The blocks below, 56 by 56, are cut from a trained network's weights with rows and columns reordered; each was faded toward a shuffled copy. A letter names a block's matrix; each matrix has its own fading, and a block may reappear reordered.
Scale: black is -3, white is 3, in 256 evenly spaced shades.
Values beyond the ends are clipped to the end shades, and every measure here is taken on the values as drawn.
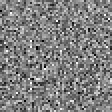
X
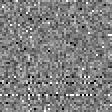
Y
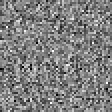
X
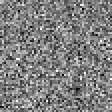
X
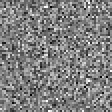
X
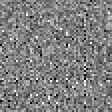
Y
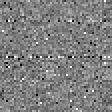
Y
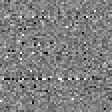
Y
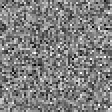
X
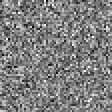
X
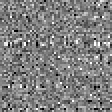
Y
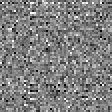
Y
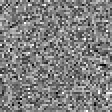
X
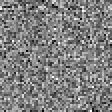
X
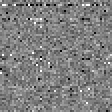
Y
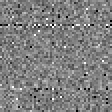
Y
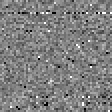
Y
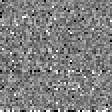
Y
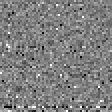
Y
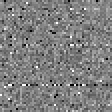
Y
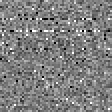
Y
